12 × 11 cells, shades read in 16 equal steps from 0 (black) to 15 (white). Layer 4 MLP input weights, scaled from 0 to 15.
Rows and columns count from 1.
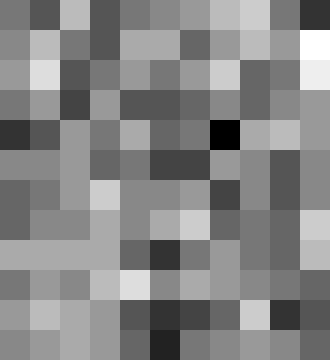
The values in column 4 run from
5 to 12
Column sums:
88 105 100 100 94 74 90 91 104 82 106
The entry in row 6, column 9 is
8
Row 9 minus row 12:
2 1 0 1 0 1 0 1 -2 -2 5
